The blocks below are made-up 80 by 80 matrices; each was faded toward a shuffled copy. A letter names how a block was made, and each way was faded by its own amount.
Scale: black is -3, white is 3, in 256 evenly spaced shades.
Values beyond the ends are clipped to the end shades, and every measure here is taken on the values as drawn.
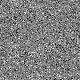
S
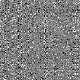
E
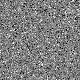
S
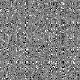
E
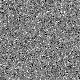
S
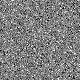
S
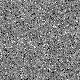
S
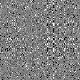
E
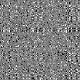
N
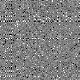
N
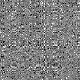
N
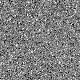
S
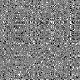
N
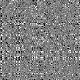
N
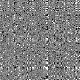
N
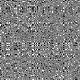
N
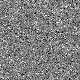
S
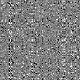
E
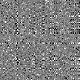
N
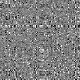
N
